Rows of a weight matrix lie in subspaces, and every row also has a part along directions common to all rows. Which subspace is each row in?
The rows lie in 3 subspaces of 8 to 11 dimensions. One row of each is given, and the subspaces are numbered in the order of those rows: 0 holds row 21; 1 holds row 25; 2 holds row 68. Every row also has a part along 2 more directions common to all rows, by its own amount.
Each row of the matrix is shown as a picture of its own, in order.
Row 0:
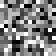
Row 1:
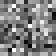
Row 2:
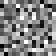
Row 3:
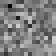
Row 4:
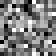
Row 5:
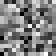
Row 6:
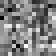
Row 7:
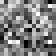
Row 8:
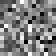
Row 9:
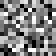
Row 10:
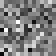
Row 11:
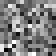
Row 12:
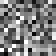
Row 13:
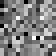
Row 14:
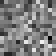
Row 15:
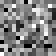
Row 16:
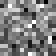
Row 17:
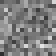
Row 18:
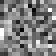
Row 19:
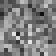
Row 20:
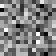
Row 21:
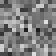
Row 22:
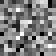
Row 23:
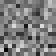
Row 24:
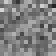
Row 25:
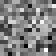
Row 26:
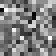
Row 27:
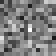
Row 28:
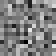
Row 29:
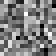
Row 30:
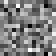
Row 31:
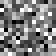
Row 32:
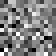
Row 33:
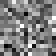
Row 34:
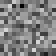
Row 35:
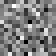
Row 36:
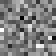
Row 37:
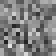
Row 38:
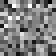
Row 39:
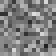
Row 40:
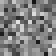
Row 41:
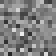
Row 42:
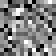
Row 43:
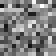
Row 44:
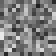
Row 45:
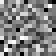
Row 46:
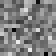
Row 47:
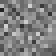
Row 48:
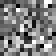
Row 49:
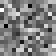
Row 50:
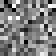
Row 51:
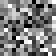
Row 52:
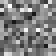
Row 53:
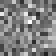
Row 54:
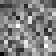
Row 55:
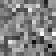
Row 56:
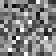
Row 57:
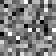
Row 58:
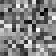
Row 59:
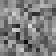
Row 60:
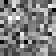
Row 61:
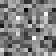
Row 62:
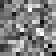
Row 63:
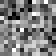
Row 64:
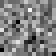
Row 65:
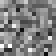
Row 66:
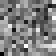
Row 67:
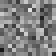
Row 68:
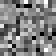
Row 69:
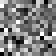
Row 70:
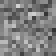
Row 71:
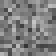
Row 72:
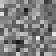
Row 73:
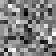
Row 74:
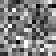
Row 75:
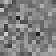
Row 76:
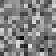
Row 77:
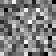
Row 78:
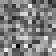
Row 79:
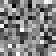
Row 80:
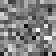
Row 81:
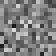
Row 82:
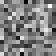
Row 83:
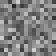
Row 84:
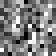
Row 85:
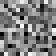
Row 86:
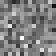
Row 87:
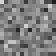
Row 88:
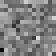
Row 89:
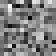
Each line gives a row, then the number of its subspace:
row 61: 2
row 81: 2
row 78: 1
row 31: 0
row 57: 1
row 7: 1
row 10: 2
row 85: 1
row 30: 2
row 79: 0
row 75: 0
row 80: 2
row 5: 1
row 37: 0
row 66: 1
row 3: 0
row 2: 2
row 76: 1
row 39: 0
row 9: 2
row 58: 1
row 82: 1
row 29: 0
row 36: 1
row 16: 0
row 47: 0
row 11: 2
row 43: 0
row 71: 1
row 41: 2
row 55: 2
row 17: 1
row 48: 2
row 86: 1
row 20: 0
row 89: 0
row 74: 1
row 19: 1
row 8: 1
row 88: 2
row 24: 0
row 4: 0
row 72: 2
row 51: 0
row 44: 1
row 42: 1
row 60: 0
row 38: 0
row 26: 1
